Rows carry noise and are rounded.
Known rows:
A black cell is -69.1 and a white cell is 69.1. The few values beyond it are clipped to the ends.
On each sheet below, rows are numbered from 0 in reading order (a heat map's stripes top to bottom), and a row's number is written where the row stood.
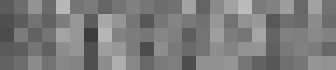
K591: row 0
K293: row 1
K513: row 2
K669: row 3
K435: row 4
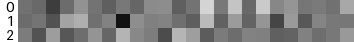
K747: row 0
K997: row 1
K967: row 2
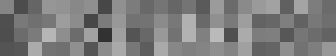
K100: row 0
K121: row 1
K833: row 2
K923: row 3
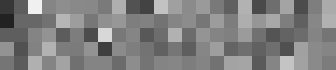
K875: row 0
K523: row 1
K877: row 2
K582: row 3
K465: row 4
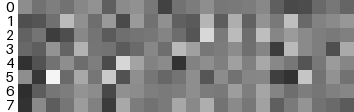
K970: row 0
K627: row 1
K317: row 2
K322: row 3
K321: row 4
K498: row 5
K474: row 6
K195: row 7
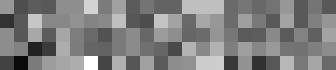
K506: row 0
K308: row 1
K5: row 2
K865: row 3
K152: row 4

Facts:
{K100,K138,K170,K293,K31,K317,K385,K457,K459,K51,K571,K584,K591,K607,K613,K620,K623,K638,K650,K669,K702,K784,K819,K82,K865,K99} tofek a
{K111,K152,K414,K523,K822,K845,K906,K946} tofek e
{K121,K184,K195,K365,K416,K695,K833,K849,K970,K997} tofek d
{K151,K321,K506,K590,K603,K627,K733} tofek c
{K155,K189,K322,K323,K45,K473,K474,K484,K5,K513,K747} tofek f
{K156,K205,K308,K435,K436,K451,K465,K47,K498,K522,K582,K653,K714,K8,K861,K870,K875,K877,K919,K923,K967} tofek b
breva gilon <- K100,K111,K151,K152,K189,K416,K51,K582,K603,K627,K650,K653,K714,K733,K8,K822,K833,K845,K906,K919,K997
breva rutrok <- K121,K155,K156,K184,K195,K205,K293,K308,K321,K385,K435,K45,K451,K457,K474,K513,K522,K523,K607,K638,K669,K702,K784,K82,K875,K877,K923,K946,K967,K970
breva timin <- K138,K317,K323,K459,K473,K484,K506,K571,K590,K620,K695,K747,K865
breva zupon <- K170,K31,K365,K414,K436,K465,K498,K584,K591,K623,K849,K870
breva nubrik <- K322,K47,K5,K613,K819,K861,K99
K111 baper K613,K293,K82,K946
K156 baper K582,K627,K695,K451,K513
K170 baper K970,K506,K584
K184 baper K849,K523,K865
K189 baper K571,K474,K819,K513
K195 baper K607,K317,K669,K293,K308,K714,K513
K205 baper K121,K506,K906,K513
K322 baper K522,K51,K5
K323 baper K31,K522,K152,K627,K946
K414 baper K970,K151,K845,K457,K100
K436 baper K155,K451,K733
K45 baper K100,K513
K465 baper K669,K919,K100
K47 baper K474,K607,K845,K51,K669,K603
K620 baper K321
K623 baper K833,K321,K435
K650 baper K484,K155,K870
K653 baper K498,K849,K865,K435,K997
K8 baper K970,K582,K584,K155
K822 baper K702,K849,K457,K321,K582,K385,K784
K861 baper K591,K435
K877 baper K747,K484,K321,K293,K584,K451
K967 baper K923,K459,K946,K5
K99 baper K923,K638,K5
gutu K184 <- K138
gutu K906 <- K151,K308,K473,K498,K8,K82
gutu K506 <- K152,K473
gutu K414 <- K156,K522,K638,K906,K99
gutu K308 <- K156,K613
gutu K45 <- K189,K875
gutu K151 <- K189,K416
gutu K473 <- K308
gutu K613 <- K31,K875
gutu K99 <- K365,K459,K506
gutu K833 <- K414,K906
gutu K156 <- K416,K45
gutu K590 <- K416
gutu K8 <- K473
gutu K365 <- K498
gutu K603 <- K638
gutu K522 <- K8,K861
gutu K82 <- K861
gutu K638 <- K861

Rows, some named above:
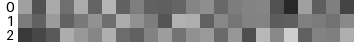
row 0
K365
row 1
K967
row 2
K111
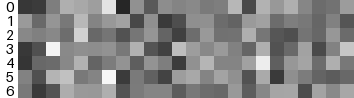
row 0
K906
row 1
K170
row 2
K849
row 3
K875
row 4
K623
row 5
K8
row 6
K845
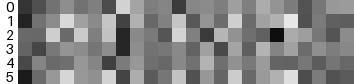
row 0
K321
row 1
K603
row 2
K861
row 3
K51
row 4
K121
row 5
K603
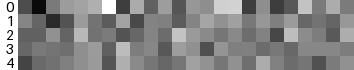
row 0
K152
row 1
K323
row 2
K322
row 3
K205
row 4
K155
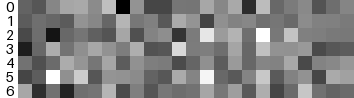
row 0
K416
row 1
K205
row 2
K620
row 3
K638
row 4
K733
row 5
K31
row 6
K459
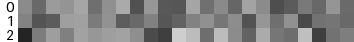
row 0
K436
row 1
K650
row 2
K156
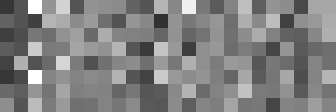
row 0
K31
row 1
K822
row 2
K946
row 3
K522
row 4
K184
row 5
K875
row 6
K584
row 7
K870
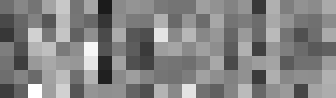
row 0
K653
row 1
K819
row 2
K613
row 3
K8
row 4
K151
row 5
K653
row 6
K31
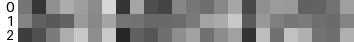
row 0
K151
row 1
K473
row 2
K189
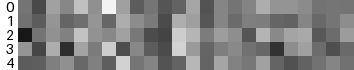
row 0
K414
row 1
K967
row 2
K45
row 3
K99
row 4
K877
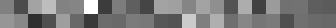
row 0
K8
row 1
K695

